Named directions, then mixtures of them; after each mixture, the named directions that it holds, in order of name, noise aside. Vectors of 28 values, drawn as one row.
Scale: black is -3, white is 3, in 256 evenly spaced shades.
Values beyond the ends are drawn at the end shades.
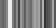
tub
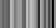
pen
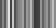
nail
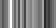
pen, tub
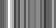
nail, tub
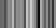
nail, pen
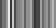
nail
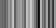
nail, pen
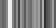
tub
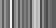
nail, tub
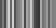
nail, pen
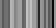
pen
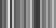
nail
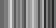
pen, tub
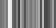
tub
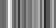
tub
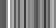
nail, tub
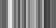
pen, tub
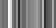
tub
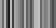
nail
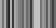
nail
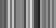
nail, pen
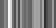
tub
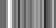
tub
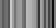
pen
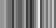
nail, pen
